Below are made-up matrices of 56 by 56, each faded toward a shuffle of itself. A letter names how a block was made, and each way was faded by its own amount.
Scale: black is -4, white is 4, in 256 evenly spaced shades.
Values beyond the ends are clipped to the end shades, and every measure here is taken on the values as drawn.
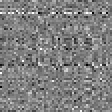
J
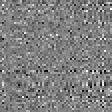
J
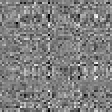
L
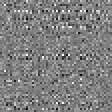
J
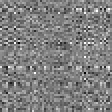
L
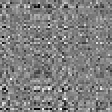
L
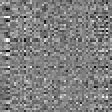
L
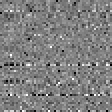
J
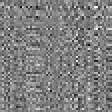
L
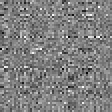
J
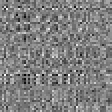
L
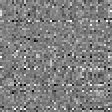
J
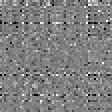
J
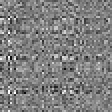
L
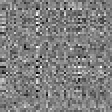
L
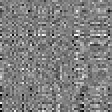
L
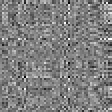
L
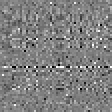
J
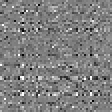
J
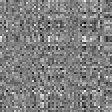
L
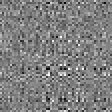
L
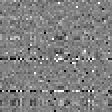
J
